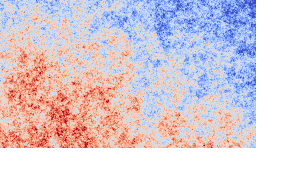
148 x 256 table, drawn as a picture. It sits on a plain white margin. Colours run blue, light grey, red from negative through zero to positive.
The ninth with the lowest average is the top right. The values follow a bell shape. Overall the values sit about 50% of the way up the scale. Values rise toward the bottom left. No single row or column stands out from its neighbours. The halves do not mirror each other. The texture is blotchy. The bottom left is the ninth with the highest average. No regular stripes run through it.
